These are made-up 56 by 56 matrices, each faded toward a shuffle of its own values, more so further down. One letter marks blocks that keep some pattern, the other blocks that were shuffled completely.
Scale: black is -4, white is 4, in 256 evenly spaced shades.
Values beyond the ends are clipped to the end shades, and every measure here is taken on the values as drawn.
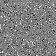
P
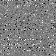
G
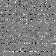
G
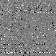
G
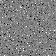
P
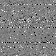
G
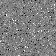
P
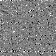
G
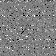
G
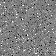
P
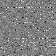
G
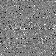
G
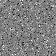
P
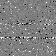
G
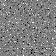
P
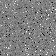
P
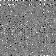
G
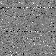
G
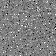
P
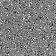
P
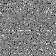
G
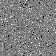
P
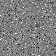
P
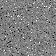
P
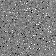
P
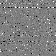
G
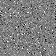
P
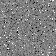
P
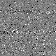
G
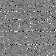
G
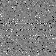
G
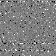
G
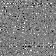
G
